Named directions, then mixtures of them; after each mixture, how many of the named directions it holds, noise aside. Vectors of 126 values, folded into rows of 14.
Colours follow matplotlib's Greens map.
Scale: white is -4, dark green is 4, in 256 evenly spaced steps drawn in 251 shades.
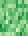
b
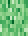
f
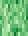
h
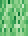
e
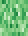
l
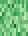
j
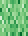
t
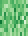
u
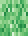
three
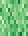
one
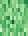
one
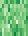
two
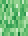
two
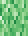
three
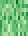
three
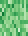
one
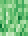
one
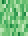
one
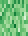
one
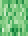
one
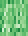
two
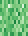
three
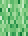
one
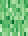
two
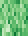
two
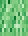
one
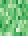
two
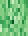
one
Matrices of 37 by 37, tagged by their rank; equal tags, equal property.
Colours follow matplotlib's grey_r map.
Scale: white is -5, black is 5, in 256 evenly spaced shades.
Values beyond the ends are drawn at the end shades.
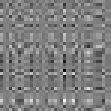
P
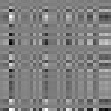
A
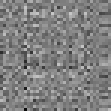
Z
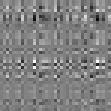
P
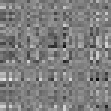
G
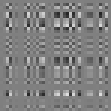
A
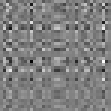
P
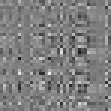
G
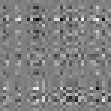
G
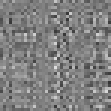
Z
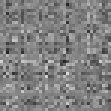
Z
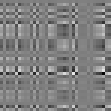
A
